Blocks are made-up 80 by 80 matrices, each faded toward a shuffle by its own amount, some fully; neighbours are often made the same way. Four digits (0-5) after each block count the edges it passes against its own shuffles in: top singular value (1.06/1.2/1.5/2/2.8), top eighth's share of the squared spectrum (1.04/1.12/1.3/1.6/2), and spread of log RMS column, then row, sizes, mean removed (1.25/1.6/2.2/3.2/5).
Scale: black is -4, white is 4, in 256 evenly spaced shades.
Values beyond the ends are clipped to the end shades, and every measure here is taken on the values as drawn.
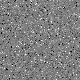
1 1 0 0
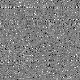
4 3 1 2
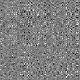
4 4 3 3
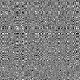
5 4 3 3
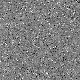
0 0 0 0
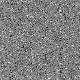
2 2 1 0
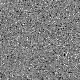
0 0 0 0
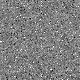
2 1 1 0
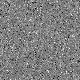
1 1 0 0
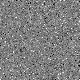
1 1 0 0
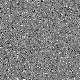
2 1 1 0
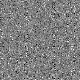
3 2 2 0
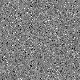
2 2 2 0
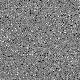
0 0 0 0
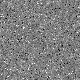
0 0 0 0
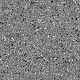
0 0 0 0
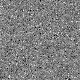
1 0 0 0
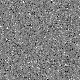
2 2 0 0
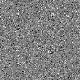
3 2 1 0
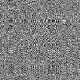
4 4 2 2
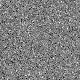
0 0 0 0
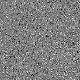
3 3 1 1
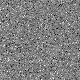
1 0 0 0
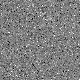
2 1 0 0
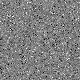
2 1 0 0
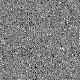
3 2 0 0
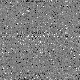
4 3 1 1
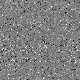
3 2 0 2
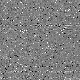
3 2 1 1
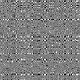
5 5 3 3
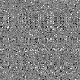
4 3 2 2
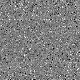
2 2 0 2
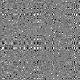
5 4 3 3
